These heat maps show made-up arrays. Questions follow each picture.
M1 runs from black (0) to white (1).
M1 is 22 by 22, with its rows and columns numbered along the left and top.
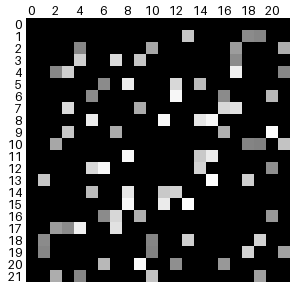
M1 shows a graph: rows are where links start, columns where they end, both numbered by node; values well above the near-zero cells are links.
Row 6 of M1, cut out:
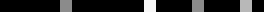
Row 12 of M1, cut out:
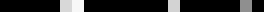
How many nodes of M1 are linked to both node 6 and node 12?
2
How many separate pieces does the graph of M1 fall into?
2
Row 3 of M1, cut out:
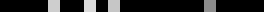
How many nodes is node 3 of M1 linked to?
4
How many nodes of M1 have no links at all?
1
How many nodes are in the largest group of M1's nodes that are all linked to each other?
3
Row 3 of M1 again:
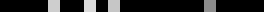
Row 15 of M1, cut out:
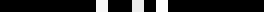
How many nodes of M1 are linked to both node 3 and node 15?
0
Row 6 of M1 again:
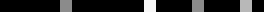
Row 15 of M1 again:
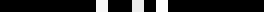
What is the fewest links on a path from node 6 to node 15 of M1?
3
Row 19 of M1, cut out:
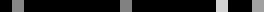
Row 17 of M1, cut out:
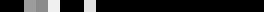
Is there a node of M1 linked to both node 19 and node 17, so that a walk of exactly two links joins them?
no
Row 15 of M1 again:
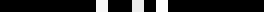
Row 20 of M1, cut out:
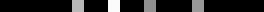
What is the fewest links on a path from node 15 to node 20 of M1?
4
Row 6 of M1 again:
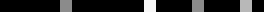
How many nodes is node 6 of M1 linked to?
4
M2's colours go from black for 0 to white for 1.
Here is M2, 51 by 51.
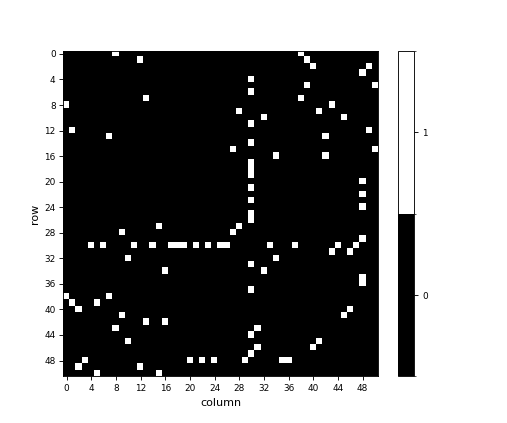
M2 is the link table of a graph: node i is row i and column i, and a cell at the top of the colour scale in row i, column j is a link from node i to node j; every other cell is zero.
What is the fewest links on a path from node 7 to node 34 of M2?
4
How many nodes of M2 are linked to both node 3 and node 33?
0
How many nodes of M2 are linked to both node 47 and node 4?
1
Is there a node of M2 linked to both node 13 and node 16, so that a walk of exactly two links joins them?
yes
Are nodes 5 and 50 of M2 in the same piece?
yes
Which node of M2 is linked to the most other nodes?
node 30
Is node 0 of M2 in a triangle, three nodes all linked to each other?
no
